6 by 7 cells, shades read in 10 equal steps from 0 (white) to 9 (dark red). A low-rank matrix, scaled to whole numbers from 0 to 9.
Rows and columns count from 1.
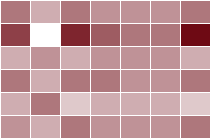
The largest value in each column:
7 5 8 6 5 5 9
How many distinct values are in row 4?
3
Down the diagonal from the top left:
5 0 3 5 3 4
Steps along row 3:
up down up same same down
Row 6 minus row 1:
-1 0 0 0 0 0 0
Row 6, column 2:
3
